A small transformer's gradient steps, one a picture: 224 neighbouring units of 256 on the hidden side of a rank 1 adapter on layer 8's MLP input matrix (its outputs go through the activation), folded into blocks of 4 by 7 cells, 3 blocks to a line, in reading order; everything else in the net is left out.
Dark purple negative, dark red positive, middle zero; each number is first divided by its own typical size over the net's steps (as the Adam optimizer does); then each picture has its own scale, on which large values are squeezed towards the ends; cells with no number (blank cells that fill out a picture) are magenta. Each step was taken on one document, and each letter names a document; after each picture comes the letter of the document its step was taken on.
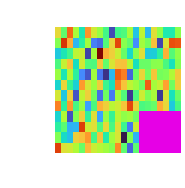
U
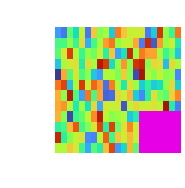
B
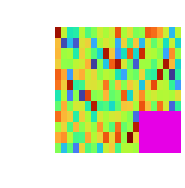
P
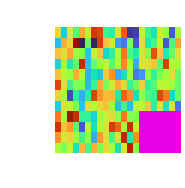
U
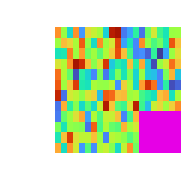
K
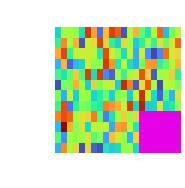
K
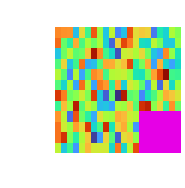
B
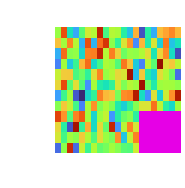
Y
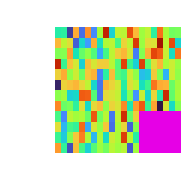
U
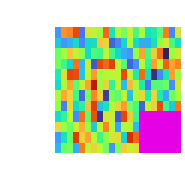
P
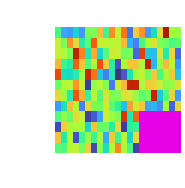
K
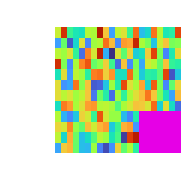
B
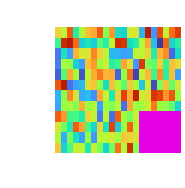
Y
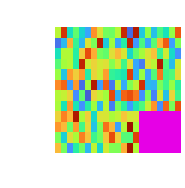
Y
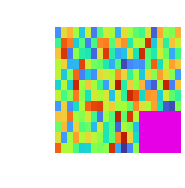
B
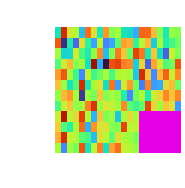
P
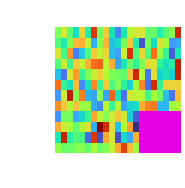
P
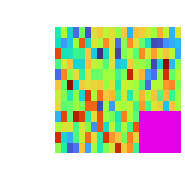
P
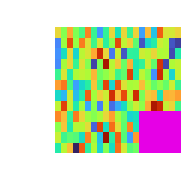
Y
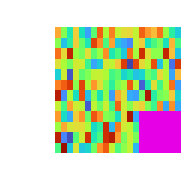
B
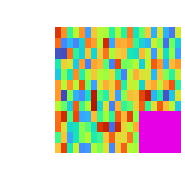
P
